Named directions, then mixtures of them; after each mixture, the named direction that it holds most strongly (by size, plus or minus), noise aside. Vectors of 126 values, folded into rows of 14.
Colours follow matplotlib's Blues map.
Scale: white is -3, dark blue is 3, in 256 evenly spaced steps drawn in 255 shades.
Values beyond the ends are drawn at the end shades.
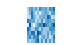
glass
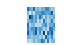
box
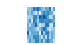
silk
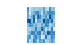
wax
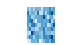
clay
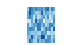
wax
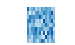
box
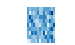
clay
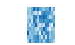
silk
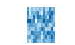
wax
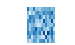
box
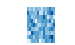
clay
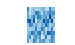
wax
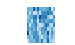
silk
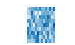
glass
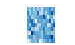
clay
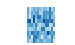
wax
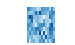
silk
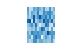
wax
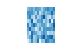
clay
